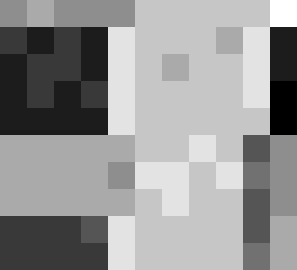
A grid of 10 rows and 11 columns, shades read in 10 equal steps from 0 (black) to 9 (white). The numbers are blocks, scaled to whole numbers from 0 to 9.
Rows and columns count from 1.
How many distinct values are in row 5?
4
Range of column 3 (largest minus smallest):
5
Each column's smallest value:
1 1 1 1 5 7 6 7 6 3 0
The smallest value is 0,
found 2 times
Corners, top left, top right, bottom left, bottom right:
5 9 2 6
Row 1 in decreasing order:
9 7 7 7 7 7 6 5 5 5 5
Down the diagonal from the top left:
5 1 2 2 8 7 8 7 7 4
